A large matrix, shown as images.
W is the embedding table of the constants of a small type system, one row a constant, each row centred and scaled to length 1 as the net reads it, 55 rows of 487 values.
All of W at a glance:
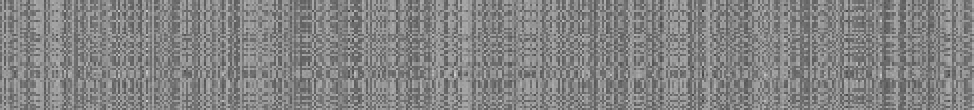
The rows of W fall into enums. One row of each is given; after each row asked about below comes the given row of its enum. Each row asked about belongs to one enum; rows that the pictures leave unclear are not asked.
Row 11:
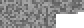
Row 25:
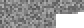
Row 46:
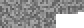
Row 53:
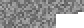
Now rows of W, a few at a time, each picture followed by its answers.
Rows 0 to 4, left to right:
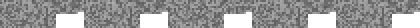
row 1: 11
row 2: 46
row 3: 11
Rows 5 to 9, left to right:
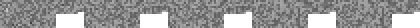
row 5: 53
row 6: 46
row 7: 46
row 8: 11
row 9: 11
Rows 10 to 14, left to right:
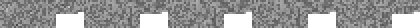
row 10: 53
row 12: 11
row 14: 46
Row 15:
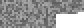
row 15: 11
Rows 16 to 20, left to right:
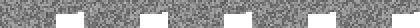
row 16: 46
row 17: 53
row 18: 25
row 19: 53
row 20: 53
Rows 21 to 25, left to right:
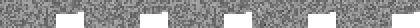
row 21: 11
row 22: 46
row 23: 11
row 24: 53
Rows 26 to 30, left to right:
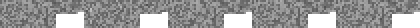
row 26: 11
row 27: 53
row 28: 11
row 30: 11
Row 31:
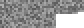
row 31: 25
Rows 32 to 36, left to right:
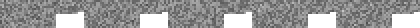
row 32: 25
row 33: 53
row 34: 11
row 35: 53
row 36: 53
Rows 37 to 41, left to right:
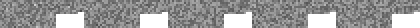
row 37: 53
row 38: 53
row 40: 25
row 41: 46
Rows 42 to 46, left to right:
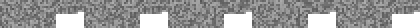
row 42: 46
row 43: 46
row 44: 11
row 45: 11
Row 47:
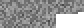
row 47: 53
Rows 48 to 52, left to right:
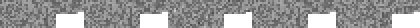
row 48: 11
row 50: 53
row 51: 11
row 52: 46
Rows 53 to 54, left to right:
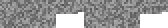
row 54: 46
